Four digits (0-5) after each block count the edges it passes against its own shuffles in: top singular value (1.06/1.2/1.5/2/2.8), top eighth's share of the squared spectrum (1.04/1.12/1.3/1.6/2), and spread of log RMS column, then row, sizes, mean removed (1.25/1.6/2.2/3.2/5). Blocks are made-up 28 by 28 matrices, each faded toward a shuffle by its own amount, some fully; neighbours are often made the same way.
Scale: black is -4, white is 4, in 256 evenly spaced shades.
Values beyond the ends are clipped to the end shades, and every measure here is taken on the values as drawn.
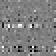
4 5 2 2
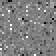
0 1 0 0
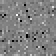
1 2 0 1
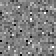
1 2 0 0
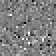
2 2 0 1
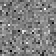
1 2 0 1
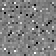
0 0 0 0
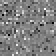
3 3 0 1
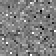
0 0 0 0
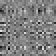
4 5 2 2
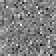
1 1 0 0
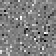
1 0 0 0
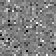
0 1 0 0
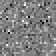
0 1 0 0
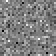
1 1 0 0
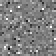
1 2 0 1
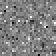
2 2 0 1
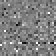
3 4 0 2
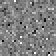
0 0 0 0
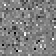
2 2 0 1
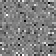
3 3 1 1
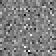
2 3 1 0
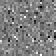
2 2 0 0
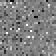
1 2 0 0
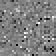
2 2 0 0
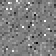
0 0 0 0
